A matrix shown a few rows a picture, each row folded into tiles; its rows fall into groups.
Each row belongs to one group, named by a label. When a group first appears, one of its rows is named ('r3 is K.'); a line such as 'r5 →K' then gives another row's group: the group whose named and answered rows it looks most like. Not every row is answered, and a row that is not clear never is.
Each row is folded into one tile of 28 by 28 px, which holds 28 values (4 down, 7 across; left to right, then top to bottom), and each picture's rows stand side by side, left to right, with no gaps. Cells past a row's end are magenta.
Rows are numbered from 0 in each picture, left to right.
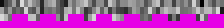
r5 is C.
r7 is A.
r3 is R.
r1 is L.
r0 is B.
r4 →L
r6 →C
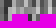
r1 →A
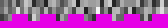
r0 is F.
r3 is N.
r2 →C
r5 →A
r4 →B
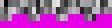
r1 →F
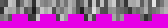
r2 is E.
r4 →L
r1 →R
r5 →F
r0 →N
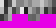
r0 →R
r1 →E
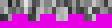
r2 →B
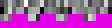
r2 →L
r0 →N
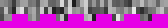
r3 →L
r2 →N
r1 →E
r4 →A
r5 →N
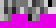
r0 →L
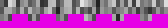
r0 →N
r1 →A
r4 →R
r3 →L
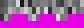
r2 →B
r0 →C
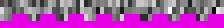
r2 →F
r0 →B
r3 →B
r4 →F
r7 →C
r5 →F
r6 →E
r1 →A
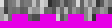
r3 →A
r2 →B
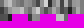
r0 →N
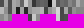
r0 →E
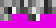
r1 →F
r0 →E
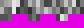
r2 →E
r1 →N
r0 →E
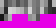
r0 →R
